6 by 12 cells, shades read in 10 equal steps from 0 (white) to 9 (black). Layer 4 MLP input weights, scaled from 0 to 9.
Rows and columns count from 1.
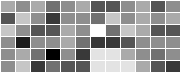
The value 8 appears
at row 4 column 2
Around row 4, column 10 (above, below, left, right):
3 4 6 4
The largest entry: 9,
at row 5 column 4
